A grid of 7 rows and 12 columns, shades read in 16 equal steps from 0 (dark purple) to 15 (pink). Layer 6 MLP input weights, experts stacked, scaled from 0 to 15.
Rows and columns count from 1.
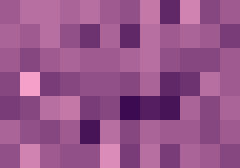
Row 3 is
8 6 8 9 8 8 9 10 7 6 6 8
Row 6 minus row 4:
3 -8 1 2 -6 3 0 0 5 4 -4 0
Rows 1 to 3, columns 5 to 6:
10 8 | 4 9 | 8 8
